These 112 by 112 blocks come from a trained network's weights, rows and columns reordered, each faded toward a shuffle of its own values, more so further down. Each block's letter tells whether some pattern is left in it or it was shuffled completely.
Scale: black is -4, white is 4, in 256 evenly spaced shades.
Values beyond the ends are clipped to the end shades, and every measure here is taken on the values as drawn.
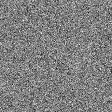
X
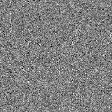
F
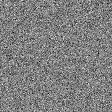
X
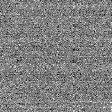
F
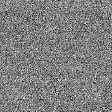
F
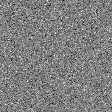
X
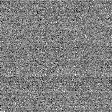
F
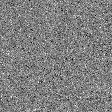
X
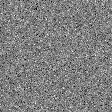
X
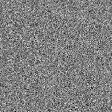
F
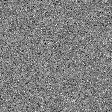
X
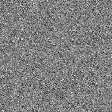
F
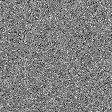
X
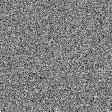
X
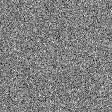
X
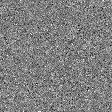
X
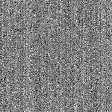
F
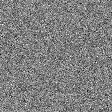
X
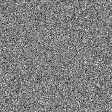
F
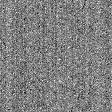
F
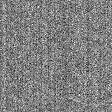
F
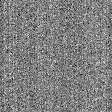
F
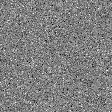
X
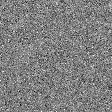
X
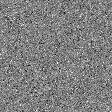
X
